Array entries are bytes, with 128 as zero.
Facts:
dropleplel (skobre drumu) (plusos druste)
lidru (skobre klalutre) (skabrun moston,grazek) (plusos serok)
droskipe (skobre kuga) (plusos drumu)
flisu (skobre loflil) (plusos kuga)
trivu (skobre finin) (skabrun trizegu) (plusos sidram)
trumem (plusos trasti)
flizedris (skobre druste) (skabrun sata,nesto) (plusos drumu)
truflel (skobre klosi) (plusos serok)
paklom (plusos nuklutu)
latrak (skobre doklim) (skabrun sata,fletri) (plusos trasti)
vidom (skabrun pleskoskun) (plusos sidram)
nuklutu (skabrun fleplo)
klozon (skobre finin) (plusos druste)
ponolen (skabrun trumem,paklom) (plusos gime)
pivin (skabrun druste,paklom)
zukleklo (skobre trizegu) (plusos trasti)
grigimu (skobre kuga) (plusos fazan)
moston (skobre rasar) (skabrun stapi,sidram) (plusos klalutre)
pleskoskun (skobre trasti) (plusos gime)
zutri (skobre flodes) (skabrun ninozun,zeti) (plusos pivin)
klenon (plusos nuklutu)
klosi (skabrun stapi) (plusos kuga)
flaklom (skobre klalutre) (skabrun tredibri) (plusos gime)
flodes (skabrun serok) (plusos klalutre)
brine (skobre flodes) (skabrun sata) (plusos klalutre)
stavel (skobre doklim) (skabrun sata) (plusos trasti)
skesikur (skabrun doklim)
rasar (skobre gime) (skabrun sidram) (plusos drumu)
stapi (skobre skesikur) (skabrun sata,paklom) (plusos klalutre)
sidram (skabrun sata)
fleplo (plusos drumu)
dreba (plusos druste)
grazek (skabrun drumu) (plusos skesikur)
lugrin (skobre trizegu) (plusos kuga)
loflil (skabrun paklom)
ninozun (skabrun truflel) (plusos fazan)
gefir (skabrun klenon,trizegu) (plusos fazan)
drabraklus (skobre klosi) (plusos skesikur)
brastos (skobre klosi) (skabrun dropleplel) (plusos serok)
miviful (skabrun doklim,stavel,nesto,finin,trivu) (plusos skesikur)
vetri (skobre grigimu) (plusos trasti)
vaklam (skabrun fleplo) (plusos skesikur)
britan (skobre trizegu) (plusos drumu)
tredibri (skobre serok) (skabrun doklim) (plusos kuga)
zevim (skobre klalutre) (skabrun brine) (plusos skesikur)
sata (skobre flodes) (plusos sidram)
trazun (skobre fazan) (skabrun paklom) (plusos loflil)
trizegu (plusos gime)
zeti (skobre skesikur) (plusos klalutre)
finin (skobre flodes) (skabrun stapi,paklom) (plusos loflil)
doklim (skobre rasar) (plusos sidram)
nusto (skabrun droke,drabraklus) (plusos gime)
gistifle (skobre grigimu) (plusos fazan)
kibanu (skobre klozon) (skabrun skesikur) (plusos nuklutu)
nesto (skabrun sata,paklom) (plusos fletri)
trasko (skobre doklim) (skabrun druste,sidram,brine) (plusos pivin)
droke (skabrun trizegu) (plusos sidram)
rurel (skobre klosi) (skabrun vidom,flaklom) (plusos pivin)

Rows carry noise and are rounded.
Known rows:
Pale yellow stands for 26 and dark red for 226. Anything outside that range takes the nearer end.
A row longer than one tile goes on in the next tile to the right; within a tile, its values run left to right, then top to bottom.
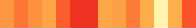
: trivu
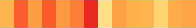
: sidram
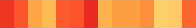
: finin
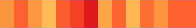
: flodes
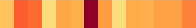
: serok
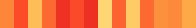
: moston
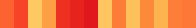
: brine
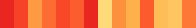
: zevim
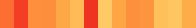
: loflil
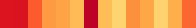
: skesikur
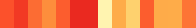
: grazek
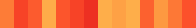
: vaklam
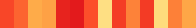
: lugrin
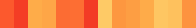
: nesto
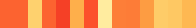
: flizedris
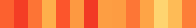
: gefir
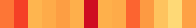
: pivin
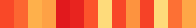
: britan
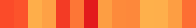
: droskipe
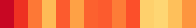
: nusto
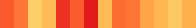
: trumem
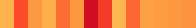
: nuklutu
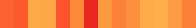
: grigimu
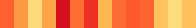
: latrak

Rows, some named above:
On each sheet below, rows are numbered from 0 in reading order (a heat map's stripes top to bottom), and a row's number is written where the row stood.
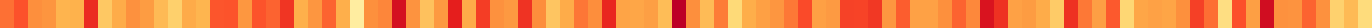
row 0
loflil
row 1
droke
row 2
rurel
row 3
kuga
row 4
fleplo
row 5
gime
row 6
trasti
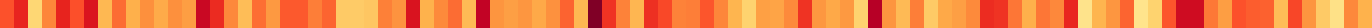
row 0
stapi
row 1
nusto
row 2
klalutre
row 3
pleskoskun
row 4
kuga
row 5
miviful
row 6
trizegu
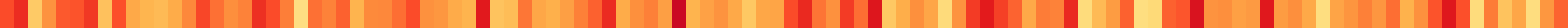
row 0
paklom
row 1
flisu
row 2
fazan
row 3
fletri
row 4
drabraklus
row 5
miviful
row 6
drumu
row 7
sata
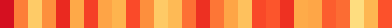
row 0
rurel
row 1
kibanu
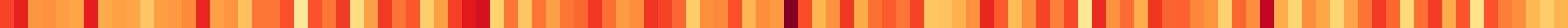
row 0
drumu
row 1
zutri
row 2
brine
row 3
flisu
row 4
flaklom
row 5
zeti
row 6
tredibri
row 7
flizedris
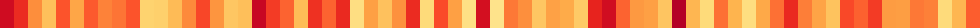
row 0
nusto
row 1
zukleklo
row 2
druste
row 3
skesikur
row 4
kibanu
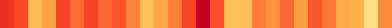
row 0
dropleplel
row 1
ponolen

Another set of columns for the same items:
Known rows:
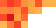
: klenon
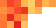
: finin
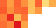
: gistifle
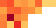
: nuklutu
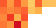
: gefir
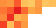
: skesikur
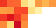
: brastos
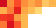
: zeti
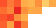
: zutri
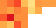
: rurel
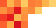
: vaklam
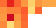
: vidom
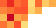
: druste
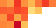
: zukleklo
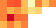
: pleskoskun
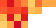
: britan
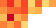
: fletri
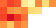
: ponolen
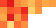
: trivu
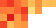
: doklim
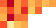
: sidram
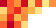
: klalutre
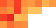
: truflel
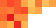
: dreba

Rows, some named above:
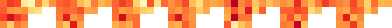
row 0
ponolen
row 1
kibanu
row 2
flaklom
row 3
rurel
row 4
sidram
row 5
zukleklo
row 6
tredibri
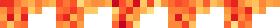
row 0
droke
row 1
drabraklus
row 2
klalutre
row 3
paklom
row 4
trivu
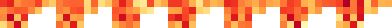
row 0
fleplo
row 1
fazan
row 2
trizegu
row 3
dropleplel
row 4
droke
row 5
trasti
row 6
drumu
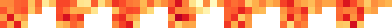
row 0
kuga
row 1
nusto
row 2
brine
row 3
gime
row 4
grazek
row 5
trivu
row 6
flizedris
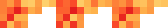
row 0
skesikur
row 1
grazek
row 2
skesikur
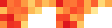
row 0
stapi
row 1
moston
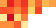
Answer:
serok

